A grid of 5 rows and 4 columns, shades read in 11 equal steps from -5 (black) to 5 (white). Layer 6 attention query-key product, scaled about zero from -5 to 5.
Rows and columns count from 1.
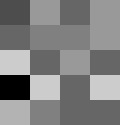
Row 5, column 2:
0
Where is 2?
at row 5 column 1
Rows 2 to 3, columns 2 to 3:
0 0 | -1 1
